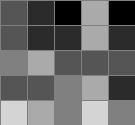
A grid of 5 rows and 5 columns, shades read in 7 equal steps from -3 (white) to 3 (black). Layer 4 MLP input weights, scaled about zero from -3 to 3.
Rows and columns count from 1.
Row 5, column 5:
0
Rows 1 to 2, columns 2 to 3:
2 3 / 2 2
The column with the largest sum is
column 5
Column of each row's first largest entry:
3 2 3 5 3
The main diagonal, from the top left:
1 2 1 -1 0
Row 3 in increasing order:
-1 0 1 1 1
